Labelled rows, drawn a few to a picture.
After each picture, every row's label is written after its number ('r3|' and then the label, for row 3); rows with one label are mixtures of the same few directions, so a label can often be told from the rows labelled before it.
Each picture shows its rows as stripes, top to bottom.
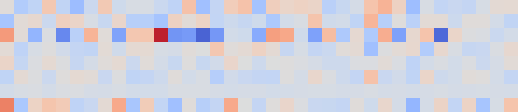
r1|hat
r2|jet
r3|jet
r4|jet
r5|hat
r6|jet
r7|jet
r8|hat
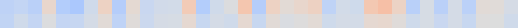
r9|hat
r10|hat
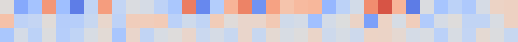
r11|hat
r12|jet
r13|hat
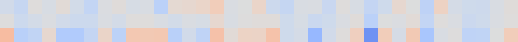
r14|jet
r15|jet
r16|jet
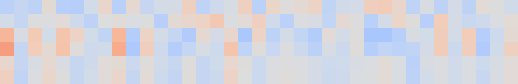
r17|hat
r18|jet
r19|hat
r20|hat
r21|hat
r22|hat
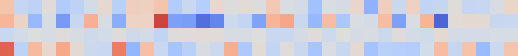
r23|jet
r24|jet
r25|jet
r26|hat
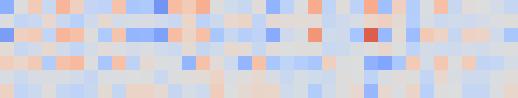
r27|jet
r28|hat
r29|jet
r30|hat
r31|hat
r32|jet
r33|jet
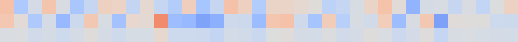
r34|hat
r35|jet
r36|jet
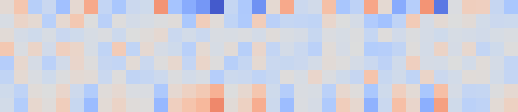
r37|jet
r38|hat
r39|jet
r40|hat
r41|hat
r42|jet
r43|jet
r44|jet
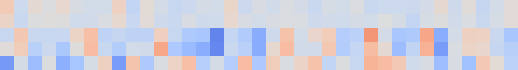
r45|hat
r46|hat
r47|jet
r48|jet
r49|hat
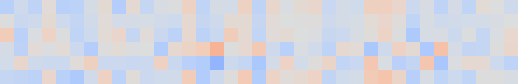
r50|hat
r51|hat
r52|hat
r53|jet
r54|jet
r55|hat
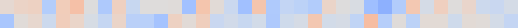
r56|hat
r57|jet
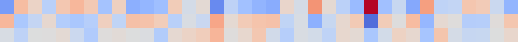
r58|jet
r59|jet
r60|jet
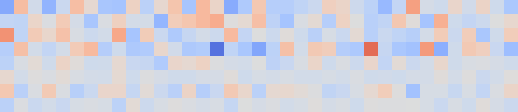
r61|hat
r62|jet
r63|hat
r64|jet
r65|jet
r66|hat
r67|hat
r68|hat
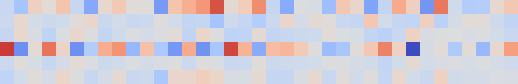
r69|jet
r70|jet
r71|hat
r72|hat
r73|hat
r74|jet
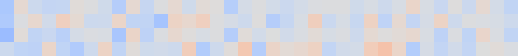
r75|hat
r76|jet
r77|hat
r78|hat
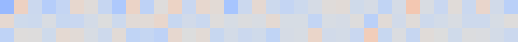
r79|hat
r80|jet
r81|jet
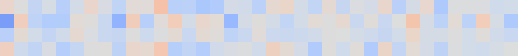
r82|jet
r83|hat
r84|hat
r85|jet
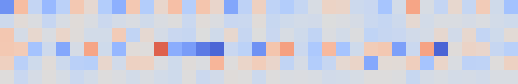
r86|hat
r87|hat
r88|hat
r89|jet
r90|jet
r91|hat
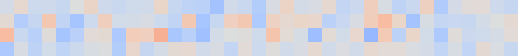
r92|jet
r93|hat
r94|jet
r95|hat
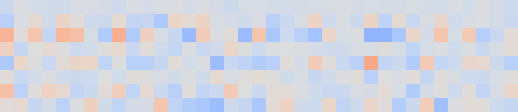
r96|hat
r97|jet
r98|hat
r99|hat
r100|jet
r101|jet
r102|hat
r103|jet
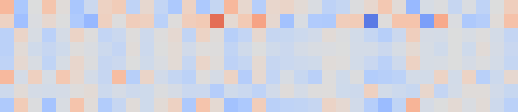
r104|hat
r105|jet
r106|hat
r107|hat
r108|hat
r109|hat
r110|jet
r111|hat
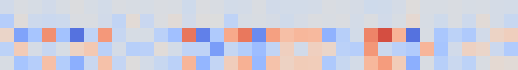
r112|hat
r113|hat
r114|hat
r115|jet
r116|hat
